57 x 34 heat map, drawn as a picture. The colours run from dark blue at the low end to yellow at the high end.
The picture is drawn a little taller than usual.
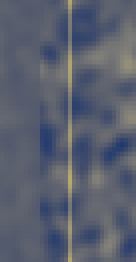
The ninth with the highest average is the top right. The left part is calmer, up to a seam about 30% of the way across. Column 18 stands out from the rest.
